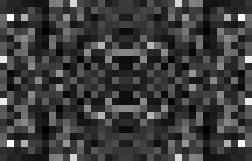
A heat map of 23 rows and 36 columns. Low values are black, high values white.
Mirror symmetry: left to right and top to bottom. Seam: none. Histogram: skewed, a long tail of high values. Slope: none.
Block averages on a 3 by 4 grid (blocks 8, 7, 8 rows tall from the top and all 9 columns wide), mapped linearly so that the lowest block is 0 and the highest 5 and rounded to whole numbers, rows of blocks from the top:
3 4 4 3 | 5 0 0 5 | 3 4 4 3
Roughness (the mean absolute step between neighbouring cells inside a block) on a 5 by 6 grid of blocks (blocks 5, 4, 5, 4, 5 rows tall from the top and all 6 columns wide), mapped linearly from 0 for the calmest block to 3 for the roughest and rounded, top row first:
2 2 0 0 2 2 | 2 1 3 3 1 2 | 2 2 1 1 2 2 | 2 1 3 3 1 2 | 2 2 0 0 2 2
